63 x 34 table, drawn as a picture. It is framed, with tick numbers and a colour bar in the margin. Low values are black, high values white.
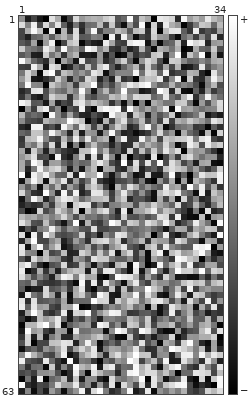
The histogram is flat. Neither half mirrors the other. No regular stripes run through it. On average the colour sits 50% of the way up the scale. The grain is fine, like static. There is no overall slope.
